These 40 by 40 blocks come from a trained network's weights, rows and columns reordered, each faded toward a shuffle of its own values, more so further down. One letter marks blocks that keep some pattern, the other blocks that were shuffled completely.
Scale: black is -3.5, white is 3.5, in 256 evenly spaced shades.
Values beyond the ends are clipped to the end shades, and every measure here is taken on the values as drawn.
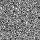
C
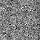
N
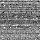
N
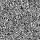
C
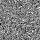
C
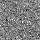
C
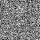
N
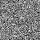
C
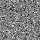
C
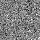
C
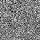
N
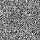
N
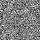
N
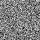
C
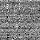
N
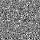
N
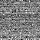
N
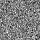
C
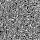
C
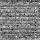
N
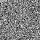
N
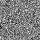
C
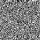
N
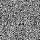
N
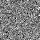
C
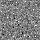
C
